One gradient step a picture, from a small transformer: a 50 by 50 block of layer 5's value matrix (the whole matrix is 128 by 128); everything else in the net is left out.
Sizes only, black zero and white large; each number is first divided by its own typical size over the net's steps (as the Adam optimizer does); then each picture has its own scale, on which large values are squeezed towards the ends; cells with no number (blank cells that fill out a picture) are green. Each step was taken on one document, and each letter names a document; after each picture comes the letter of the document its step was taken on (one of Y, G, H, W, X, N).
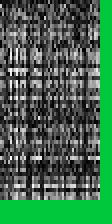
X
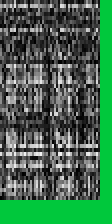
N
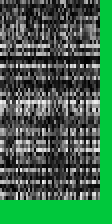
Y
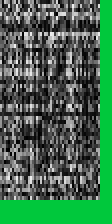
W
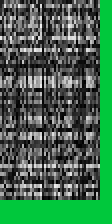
N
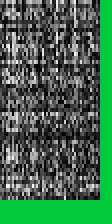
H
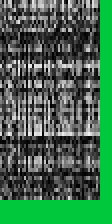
N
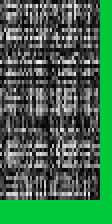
N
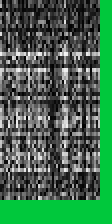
H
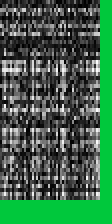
X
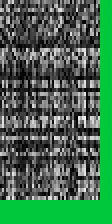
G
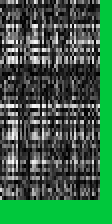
H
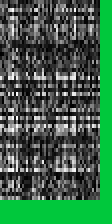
H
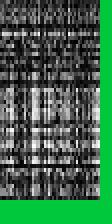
X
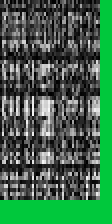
X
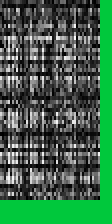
H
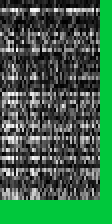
H
